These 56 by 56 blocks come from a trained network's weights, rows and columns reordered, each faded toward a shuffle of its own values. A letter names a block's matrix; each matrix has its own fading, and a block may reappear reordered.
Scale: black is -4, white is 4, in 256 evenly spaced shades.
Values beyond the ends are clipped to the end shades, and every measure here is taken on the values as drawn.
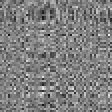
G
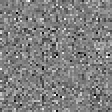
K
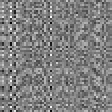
G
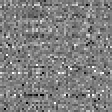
K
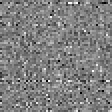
K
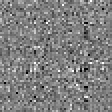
K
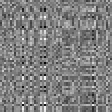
G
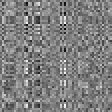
G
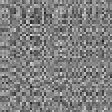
G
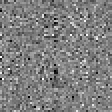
K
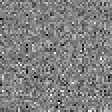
K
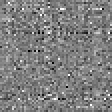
K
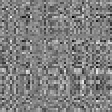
G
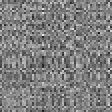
G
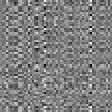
G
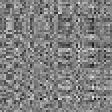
G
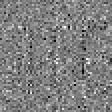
K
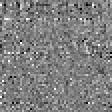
K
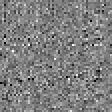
K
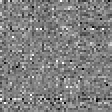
K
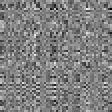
G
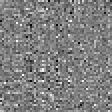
K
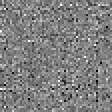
K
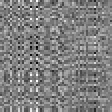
G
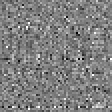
K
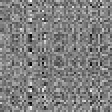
G
